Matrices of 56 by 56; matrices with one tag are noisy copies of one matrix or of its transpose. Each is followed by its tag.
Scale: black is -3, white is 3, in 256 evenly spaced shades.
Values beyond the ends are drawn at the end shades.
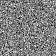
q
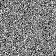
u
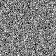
u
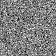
q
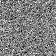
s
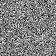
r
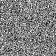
s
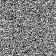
s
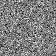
r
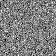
u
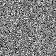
r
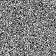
q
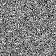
r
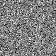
r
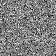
r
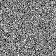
u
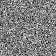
q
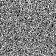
s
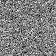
s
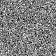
q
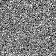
u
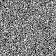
u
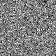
r
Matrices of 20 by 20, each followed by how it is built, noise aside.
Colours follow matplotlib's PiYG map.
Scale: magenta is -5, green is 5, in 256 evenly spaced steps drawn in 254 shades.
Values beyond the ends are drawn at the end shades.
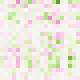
low rank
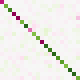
diagonal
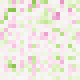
low rank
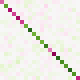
diagonal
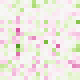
low rank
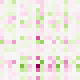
low rank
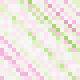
Toeplitz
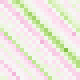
Toeplitz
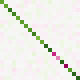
diagonal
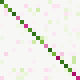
diagonal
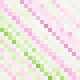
Toeplitz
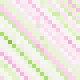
Toeplitz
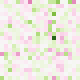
low rank
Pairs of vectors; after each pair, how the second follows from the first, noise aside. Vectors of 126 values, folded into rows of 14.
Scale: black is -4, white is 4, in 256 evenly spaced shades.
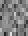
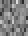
reversed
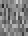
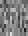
reversed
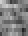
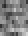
reversed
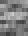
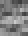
reversed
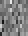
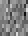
reversed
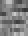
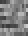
wrapped around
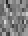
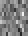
reversed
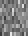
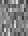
reversed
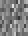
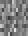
reversed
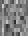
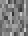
reversed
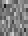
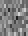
wrapped around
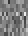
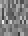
reversed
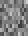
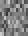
reversed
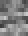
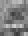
wrapped around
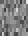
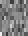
reversed
